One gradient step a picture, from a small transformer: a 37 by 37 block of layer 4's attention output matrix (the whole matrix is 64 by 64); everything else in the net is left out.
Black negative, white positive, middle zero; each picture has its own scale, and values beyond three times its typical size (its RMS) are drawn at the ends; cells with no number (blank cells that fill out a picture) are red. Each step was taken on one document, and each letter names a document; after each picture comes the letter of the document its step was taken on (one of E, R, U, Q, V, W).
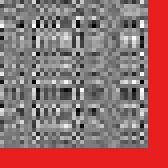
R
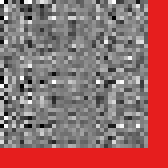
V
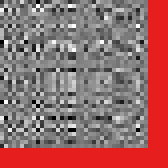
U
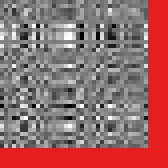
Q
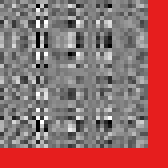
Q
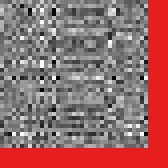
V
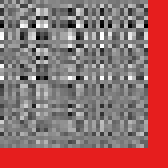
Q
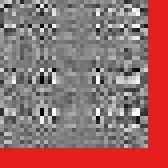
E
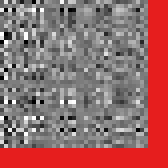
U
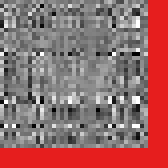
V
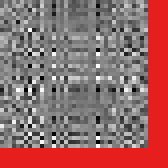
E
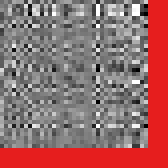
E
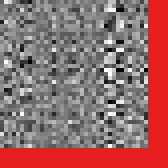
V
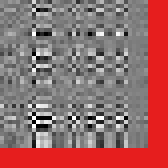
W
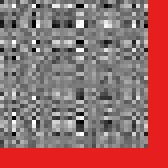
Q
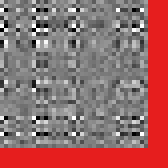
R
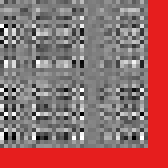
R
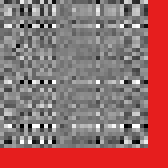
E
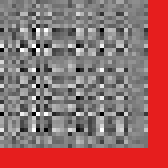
Q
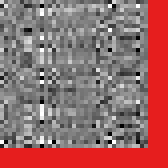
V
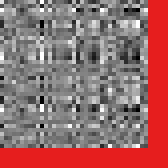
V
